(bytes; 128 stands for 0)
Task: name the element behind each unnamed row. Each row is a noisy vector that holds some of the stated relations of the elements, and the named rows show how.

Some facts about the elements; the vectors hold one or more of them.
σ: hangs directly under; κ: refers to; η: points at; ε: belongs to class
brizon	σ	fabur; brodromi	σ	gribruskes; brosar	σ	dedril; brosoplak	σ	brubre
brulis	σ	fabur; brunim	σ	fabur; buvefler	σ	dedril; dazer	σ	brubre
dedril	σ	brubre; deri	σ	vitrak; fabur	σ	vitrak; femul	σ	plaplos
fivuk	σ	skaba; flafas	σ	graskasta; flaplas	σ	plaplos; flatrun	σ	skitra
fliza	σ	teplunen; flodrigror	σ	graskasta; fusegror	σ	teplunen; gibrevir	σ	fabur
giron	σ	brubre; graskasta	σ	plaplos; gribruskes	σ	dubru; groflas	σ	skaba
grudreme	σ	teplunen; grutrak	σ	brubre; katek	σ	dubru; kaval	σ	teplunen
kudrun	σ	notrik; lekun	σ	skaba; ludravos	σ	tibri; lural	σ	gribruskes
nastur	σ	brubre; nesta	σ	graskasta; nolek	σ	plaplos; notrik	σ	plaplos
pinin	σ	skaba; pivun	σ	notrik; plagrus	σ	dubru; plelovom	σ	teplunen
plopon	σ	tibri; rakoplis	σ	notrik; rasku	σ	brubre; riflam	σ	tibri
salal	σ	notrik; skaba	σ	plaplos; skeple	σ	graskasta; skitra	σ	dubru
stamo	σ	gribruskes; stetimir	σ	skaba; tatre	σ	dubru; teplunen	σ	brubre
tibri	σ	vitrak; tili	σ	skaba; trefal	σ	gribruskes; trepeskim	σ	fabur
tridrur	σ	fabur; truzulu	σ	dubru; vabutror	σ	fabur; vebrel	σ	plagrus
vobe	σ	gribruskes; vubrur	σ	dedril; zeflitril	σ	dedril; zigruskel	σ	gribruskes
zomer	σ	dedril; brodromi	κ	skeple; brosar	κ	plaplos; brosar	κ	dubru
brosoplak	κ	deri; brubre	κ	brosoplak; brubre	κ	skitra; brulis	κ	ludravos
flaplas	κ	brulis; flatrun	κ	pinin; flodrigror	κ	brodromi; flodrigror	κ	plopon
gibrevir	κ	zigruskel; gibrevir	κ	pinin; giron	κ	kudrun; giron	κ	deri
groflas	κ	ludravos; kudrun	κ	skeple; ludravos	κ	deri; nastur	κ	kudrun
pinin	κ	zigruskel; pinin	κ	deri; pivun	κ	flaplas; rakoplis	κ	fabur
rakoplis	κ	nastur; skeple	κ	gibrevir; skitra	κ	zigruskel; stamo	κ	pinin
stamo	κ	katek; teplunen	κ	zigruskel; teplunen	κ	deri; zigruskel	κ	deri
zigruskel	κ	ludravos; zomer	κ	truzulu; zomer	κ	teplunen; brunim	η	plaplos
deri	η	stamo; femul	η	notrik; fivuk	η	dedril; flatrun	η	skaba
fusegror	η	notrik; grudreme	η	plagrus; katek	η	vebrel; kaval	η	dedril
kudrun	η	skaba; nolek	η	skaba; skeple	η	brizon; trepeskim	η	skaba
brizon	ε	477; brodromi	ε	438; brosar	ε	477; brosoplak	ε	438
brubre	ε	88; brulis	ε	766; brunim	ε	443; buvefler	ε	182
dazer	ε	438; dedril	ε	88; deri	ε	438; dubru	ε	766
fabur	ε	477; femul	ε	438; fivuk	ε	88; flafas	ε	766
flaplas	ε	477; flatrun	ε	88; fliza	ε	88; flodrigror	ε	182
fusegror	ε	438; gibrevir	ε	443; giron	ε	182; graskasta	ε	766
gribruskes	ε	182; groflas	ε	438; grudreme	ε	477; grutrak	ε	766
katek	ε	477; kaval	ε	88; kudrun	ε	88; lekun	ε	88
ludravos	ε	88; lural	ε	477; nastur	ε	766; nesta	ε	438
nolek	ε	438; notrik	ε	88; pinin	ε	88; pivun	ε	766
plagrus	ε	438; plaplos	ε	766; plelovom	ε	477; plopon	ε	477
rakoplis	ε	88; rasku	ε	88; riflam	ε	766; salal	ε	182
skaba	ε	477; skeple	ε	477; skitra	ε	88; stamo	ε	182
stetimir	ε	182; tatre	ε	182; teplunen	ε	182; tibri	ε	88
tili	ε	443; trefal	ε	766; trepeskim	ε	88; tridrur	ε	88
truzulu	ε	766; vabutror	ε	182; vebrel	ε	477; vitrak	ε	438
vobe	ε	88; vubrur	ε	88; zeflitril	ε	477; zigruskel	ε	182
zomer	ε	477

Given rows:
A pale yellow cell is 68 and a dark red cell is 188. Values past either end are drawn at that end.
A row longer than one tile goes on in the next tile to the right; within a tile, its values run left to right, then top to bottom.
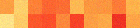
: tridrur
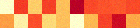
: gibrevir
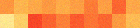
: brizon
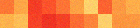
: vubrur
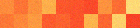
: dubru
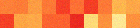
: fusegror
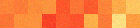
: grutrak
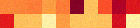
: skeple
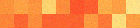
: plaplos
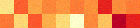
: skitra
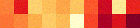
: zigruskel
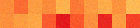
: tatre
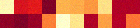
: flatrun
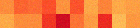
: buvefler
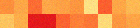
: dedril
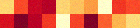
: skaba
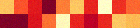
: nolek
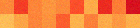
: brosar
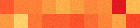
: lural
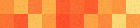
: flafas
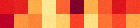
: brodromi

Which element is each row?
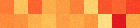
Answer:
rakoplis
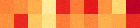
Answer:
groflas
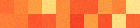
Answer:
plagrus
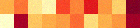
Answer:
brulis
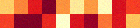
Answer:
trepeskim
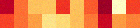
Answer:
brosoplak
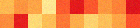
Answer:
pivun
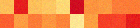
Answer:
stamo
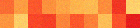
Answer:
vobe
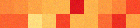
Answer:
flodrigror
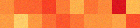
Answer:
katek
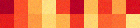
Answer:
nastur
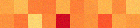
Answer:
salal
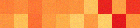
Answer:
brubre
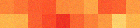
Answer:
zeflitril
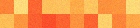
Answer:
notrik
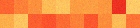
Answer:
vebrel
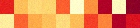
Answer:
ludravos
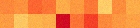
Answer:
tili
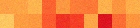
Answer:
vabutror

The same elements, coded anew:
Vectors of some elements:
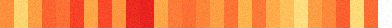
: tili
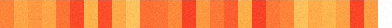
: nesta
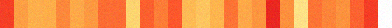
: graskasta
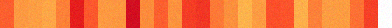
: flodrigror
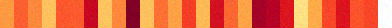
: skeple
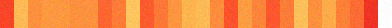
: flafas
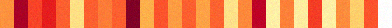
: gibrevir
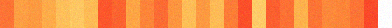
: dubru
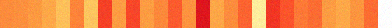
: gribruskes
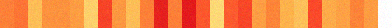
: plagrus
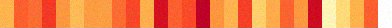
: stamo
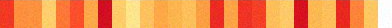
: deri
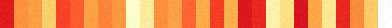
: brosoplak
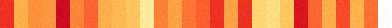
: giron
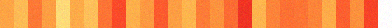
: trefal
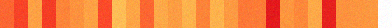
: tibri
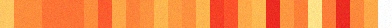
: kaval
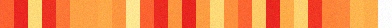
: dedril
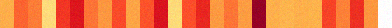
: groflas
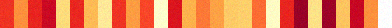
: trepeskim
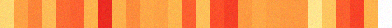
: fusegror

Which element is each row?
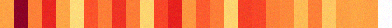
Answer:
skitra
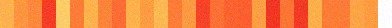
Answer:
vobe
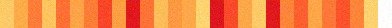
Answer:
grudreme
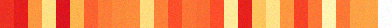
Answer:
teplunen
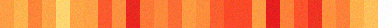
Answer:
lural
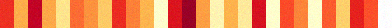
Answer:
nolek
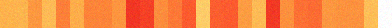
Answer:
plelovom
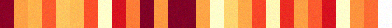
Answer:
skaba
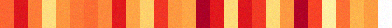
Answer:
zigruskel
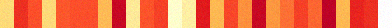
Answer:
brulis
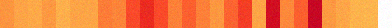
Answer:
vebrel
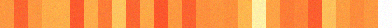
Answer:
buvefler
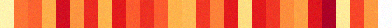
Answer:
flaplas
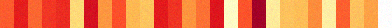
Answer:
pinin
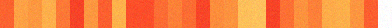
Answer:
salal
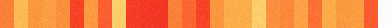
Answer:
stetimir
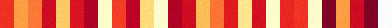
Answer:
kudrun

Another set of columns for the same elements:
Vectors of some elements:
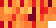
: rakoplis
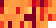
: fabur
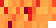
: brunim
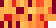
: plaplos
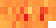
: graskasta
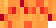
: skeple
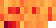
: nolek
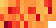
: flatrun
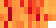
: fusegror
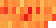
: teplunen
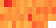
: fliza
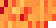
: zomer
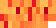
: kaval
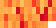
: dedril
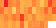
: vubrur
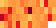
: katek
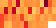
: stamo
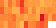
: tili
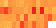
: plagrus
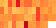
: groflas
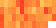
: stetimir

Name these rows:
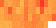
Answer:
brizon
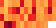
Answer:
kudrun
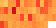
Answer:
giron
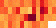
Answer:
nastur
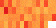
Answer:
gibrevir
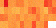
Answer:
vobe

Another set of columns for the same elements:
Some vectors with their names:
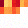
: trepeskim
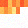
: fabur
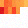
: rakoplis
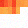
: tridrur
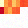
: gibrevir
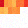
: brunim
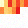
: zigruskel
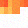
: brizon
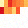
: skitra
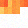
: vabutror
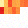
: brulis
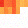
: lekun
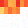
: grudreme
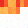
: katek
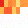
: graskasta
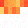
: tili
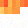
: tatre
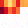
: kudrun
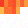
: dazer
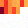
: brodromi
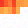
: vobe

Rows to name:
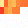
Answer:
stamo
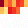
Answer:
fusegror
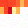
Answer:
dedril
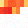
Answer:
brubre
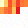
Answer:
teplunen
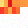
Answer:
groflas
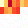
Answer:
pinin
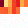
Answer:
nolek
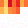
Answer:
deri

